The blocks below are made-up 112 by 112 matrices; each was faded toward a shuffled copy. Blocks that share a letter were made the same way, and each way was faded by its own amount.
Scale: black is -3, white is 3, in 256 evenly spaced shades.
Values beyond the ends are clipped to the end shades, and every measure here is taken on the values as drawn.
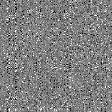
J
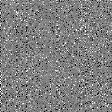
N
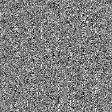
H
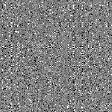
J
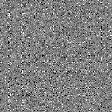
J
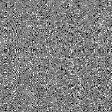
J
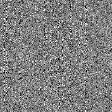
H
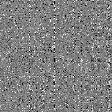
N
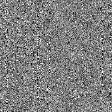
H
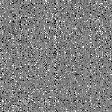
N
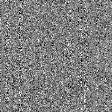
H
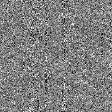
H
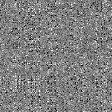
J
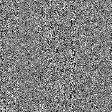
H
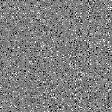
N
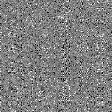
J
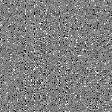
N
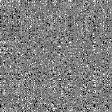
J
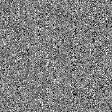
H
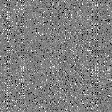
N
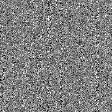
H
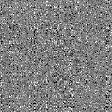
J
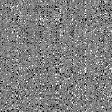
N
